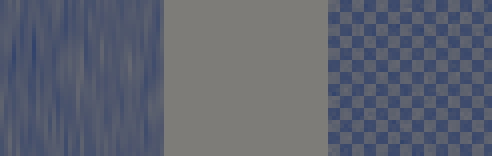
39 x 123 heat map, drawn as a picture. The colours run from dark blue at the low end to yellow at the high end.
It is made of 1 by 3 panels. Panel 1,1: low, streaked downward, faint in contrast. Panel 1,2: middling, flat. Panel 1,3: low, checkered.
